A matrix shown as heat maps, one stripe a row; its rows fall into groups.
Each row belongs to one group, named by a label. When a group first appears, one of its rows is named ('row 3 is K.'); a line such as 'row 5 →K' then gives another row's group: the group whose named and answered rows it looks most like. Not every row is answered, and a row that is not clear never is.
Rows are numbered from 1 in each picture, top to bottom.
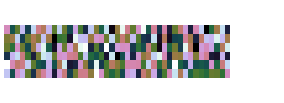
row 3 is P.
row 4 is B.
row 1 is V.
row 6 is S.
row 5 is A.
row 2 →P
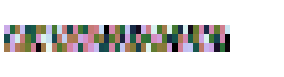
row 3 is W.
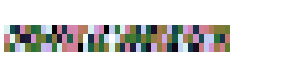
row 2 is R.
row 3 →B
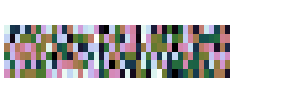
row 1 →W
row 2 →S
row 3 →W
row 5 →V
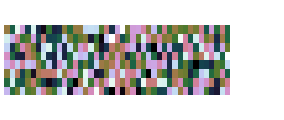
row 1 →V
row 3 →W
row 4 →P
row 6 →B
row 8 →S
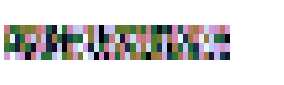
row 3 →P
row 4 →B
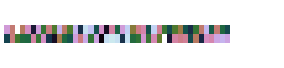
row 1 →B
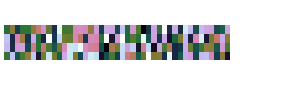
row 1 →P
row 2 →V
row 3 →W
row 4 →W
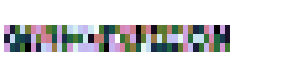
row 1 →W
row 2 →R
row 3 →W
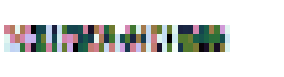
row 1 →A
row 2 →A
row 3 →A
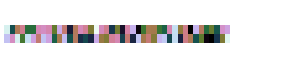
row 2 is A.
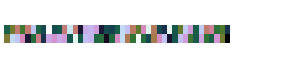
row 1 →W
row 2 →B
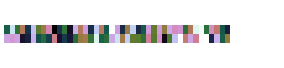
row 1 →R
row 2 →R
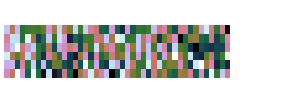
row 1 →B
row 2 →A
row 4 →A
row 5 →R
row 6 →V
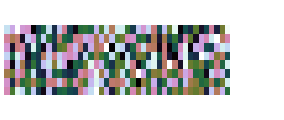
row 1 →A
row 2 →P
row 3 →V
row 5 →S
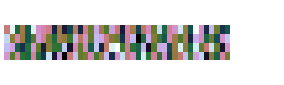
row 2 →S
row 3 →R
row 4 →V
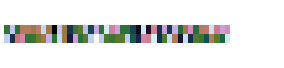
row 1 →P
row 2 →S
